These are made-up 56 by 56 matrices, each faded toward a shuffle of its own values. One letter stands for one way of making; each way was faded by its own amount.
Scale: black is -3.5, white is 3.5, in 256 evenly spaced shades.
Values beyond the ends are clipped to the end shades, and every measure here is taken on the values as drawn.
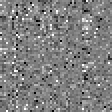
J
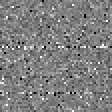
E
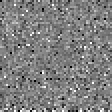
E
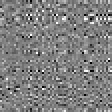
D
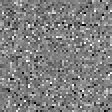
E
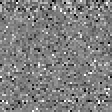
E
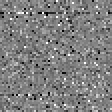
E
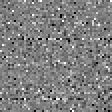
E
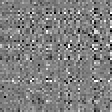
D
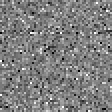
E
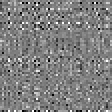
D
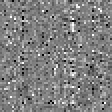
J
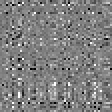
D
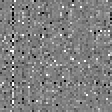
J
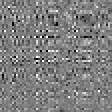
D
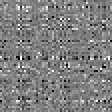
D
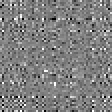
D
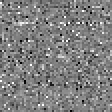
E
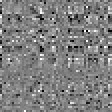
D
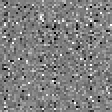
J
